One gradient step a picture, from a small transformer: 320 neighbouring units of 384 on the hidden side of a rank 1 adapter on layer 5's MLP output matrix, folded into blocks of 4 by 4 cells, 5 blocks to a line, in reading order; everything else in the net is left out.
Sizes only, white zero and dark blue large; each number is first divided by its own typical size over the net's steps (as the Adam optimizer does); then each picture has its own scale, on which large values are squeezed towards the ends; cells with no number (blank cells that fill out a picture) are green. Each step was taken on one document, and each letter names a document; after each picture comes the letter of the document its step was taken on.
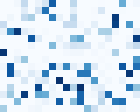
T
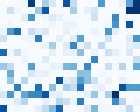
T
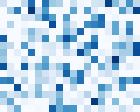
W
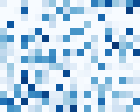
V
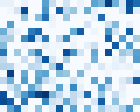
V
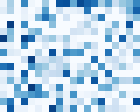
V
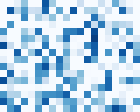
W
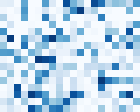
V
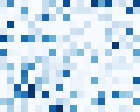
V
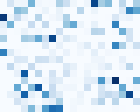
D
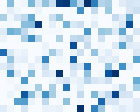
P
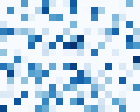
T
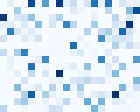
P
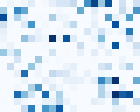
D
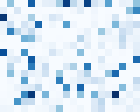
P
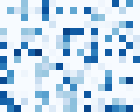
W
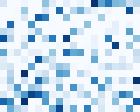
V
